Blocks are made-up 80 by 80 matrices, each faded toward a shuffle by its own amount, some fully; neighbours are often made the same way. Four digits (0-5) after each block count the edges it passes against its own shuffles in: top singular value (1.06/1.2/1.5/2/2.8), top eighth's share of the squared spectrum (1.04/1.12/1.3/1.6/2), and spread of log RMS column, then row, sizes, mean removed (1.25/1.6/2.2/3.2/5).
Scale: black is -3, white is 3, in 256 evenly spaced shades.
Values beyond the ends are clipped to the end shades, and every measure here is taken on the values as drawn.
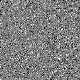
3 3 1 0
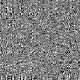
4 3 2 2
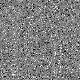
3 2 1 1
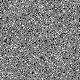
2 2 1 0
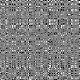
5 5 4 4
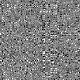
4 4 2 2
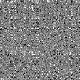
4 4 2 2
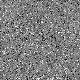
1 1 0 1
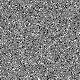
0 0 1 1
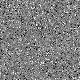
0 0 0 0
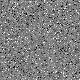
0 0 0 0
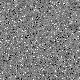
0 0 0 0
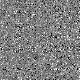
1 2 2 2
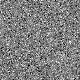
0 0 1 0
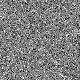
0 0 0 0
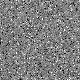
0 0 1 0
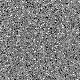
0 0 1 0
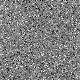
0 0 0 0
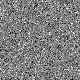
0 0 0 0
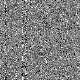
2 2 3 0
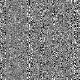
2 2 4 0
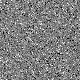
0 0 0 0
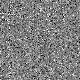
0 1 1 0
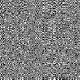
4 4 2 3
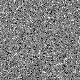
1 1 0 0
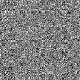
4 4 2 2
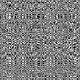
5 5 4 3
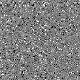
3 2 1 1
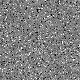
1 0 0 0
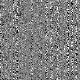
2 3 4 0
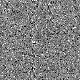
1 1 1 0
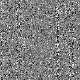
1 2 3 0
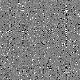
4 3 1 1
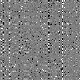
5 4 3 2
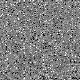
3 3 2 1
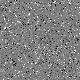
2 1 0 0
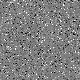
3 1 0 0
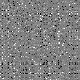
4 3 2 2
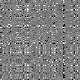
5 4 3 3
